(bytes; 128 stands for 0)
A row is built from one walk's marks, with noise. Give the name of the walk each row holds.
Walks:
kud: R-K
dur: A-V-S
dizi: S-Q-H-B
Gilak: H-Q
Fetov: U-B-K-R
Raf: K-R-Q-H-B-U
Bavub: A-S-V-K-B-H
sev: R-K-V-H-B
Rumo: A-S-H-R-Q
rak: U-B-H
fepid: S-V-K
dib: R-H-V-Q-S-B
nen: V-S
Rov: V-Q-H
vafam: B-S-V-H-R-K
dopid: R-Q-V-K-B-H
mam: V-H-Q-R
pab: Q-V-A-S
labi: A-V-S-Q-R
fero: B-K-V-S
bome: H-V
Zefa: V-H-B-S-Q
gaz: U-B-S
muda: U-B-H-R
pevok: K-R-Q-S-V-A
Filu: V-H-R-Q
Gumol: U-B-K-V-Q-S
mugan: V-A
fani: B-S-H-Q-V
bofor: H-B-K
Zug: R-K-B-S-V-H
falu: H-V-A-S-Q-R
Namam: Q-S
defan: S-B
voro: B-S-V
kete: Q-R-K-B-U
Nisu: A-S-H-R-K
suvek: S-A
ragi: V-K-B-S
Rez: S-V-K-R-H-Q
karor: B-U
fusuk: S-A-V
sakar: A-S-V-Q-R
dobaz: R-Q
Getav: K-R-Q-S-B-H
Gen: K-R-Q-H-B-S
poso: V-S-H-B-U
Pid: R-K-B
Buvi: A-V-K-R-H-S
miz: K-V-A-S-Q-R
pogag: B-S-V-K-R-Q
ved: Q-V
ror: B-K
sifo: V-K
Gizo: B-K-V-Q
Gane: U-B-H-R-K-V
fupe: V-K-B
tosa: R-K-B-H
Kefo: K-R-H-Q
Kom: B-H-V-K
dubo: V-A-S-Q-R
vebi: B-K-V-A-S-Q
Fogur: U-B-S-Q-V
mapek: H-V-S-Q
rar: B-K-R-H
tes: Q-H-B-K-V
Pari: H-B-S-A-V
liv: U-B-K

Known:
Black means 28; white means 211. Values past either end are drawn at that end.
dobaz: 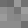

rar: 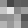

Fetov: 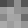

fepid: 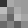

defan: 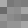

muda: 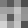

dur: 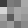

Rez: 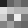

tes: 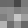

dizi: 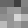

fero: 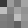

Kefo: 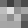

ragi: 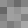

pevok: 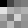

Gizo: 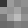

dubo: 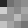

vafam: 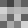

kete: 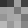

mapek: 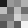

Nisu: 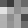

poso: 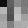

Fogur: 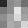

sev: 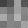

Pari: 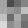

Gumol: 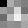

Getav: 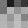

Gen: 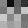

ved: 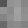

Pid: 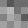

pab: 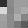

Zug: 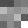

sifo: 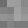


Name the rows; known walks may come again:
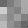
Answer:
fusuk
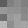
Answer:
liv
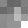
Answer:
Zefa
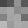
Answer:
Fetov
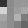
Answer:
pab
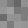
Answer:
ror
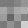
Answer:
voro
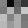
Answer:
Gen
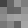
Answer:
mam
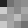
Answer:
dubo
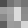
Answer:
dib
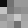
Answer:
falu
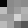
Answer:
miz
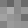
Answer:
kud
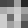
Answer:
Gane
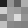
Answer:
vebi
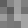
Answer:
Kom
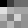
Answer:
pevok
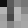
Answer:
poso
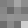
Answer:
bome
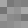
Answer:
defan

